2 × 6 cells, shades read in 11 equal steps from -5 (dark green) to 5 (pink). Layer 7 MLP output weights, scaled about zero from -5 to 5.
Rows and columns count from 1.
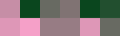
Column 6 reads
-4 -1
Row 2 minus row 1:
1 10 2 1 9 3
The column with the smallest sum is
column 6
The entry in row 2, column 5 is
4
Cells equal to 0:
1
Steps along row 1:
down up up down up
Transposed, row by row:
3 4 | -5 5 | -1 1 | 0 1 | -5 4 | -4 -1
